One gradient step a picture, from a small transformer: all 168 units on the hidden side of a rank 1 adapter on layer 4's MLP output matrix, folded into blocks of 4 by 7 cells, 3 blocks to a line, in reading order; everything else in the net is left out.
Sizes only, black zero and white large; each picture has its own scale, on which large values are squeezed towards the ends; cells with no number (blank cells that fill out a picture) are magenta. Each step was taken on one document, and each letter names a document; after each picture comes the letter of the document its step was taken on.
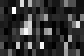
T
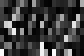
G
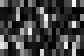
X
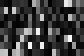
T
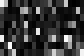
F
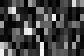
X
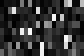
X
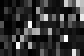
T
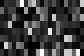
G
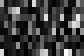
G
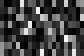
T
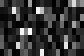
X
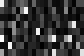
F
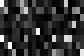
F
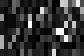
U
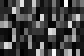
G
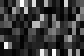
G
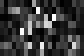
X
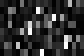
X
